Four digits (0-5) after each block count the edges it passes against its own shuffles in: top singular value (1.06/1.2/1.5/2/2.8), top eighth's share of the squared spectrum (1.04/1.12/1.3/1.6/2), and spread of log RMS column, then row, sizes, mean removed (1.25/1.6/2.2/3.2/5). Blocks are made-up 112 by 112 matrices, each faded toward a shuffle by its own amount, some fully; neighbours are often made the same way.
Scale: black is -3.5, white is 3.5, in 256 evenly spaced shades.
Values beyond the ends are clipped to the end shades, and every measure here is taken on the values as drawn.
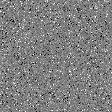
3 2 1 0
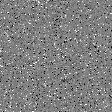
3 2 1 0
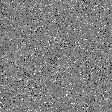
2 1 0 0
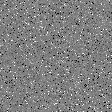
0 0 0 0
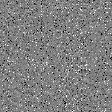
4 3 2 0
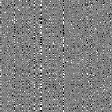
5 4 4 2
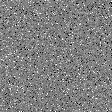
0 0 0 0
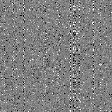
4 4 3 1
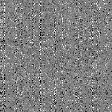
4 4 3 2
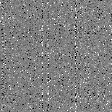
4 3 3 1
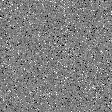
0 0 0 0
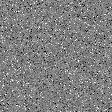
0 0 0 0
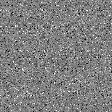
2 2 0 2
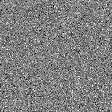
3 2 0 0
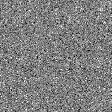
3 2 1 1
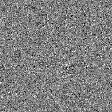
3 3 1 1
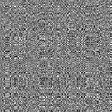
5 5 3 3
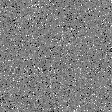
2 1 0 0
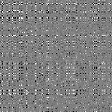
5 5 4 4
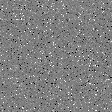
2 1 0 0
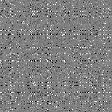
5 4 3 3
